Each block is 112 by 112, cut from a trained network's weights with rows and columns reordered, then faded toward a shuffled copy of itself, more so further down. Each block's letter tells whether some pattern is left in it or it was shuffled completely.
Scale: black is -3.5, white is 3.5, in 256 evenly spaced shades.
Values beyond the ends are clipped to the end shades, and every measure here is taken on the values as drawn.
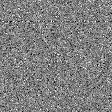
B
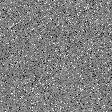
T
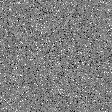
T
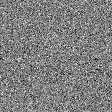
T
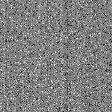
B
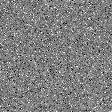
T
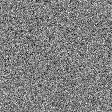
T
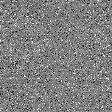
B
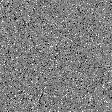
T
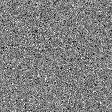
B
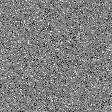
T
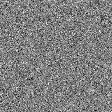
B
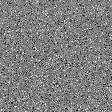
T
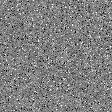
T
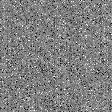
B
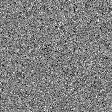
B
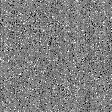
B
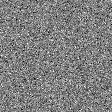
T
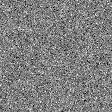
T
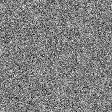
T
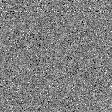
B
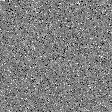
T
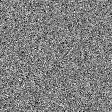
T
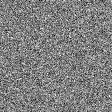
T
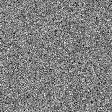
B
